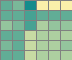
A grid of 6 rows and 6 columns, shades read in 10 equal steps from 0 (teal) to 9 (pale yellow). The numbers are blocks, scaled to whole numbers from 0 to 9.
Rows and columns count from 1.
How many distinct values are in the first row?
4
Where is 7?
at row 4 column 3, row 5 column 3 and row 6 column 3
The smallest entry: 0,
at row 1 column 3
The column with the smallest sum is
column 2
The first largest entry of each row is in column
4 1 4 3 3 3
